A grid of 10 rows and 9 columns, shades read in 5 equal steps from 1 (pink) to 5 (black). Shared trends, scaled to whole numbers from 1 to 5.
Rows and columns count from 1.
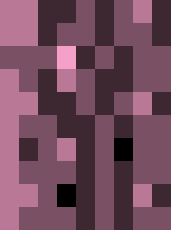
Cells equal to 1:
1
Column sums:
21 27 34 31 36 34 38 27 34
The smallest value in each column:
2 2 3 1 3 3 3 2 3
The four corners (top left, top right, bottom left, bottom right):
2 4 2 3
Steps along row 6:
up same up same down up down same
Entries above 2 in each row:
6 7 8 7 6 8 7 8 6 8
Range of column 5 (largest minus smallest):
1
